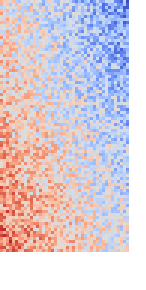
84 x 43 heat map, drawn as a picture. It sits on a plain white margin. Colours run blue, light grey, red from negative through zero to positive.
Histogram: bell-shaped. Slope: up to the bottom left. Stripes: none. Mirror symmetry: none. Ninth with the highest average: bottom left. Grain: fine.
